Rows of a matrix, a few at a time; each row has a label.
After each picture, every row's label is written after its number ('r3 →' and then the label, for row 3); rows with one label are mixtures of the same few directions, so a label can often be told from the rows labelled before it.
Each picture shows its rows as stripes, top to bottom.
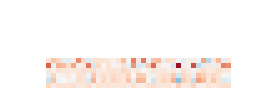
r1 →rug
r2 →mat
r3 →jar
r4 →mat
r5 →mat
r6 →mat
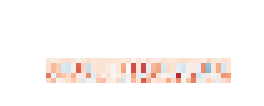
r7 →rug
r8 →rug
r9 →rug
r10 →mat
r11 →jar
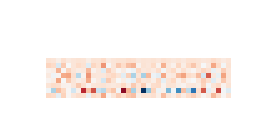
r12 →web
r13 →web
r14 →web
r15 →rug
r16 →web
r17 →rug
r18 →jar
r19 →web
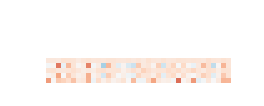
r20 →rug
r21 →web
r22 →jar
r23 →web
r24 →mat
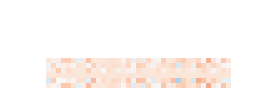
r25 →rug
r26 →mat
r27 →web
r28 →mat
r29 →mat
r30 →rug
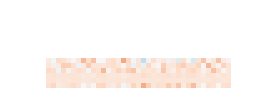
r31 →jar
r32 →rug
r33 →web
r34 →jar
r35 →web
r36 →jar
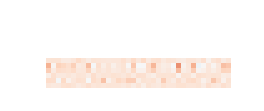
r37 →rug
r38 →mat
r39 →mat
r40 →mat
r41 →web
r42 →rug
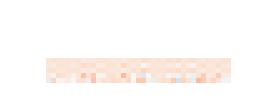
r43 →jar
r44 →jar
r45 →jar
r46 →jar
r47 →mat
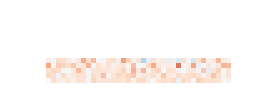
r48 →jar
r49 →mat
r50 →rug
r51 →web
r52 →mat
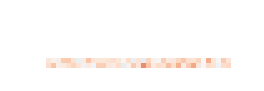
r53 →rug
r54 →jar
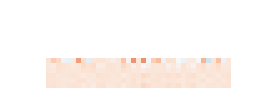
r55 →rug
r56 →jar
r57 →jar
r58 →jar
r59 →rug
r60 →jar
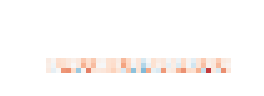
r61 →jar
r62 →jar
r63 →rug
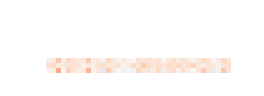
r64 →web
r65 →jar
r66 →web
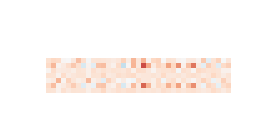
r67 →rug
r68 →jar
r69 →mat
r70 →web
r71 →web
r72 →jar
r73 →web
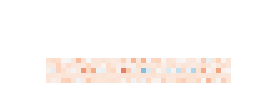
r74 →rug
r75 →web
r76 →jar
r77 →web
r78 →rug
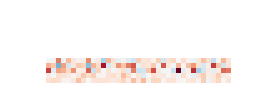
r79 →web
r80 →web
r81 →mat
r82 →jar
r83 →rug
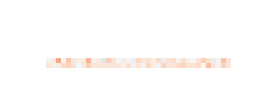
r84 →web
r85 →rug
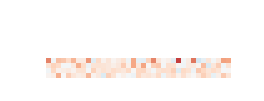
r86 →mat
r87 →rug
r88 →mat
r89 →web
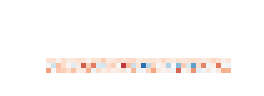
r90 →web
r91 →jar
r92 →mat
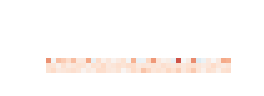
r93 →mat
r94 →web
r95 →jar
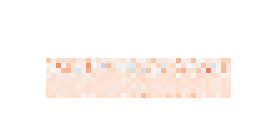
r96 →mat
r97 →web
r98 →rug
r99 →mat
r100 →jar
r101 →rug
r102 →mat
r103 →jar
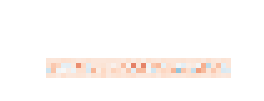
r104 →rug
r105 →rug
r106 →mat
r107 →web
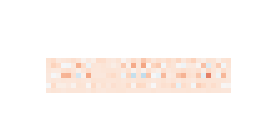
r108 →jar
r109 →rug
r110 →rug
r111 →rug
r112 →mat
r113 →mat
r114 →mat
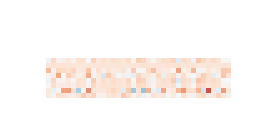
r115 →mat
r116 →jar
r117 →mat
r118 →web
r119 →mat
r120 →mat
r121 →rug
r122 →jar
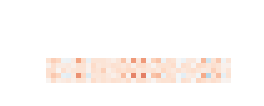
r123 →rug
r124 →mat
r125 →web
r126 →rug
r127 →mat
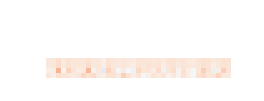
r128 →web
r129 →web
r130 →web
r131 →jar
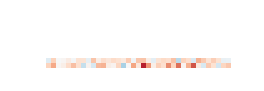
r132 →mat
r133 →jar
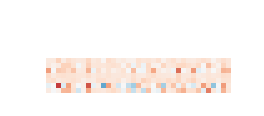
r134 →web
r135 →rug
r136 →mat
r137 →mat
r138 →jar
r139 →web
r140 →rug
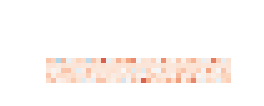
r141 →web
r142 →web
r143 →rug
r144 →mat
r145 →jar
